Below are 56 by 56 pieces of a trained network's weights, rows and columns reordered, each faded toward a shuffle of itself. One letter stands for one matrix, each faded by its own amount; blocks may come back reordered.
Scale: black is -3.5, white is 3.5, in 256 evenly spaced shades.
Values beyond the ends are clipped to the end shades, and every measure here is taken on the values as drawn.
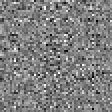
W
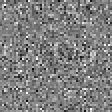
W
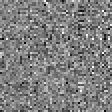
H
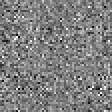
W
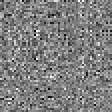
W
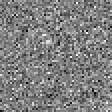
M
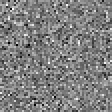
M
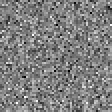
M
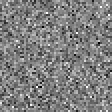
M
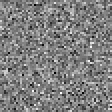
M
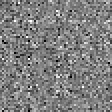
H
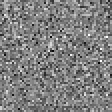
M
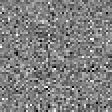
H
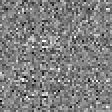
H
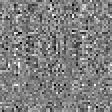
W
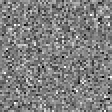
M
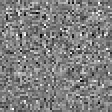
H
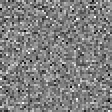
M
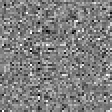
H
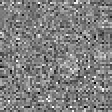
W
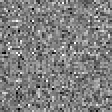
H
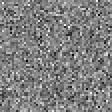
M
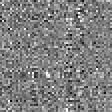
W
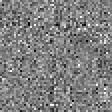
H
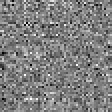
W
